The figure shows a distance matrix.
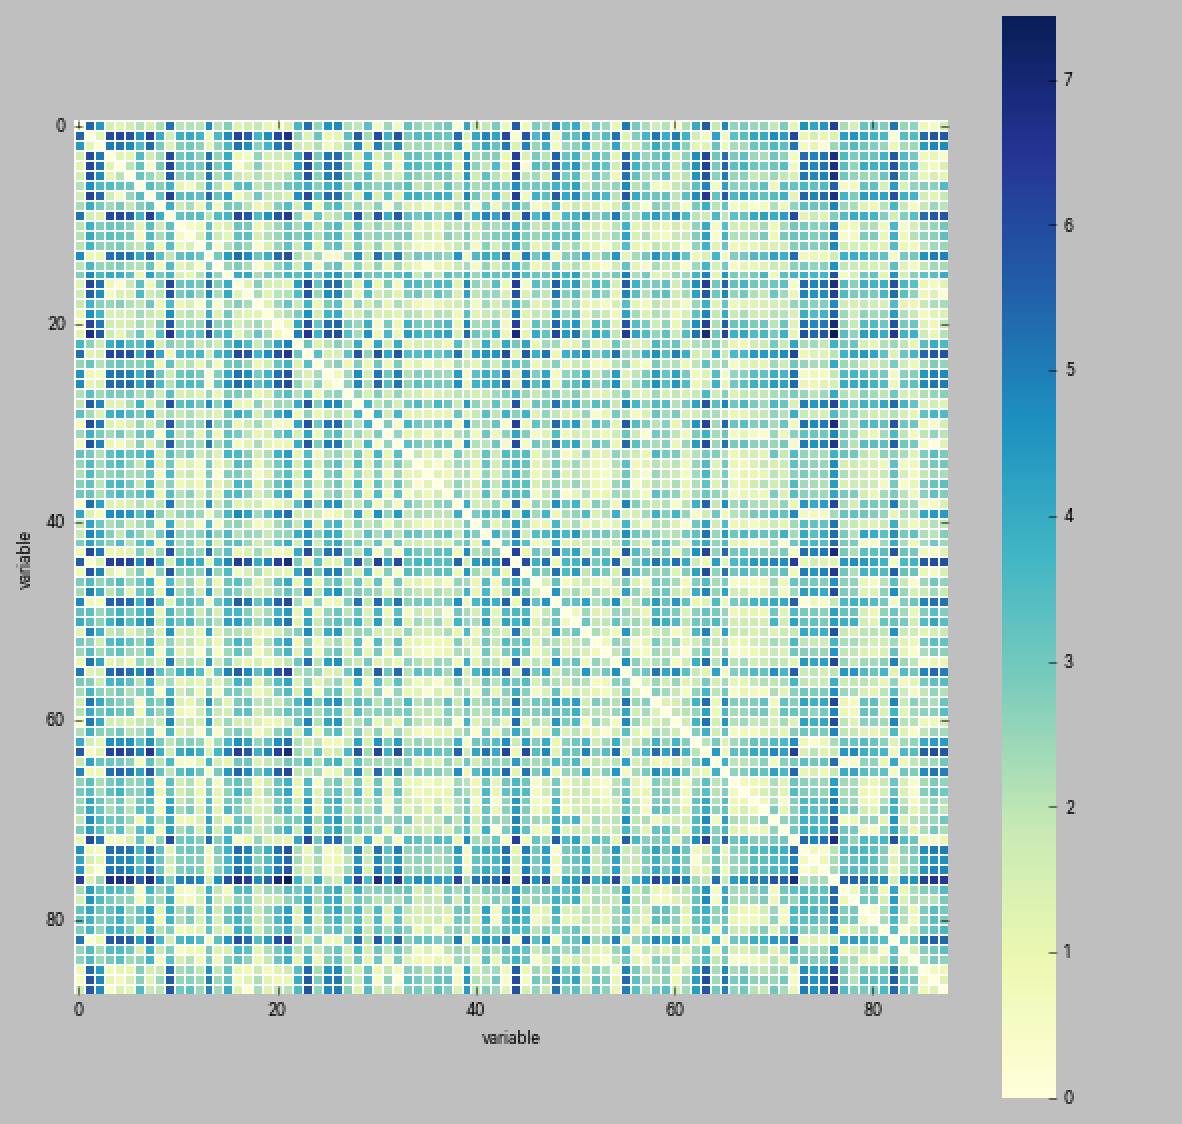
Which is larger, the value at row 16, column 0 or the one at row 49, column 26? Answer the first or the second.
the second
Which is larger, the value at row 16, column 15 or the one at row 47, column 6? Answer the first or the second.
the first
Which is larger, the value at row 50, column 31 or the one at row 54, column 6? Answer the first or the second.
the second
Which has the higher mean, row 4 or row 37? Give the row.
4
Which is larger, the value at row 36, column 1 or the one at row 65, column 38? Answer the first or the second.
the second
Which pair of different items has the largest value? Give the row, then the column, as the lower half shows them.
76, 21
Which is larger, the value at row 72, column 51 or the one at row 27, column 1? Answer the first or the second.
the second
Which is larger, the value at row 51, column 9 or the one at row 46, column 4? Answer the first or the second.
the first
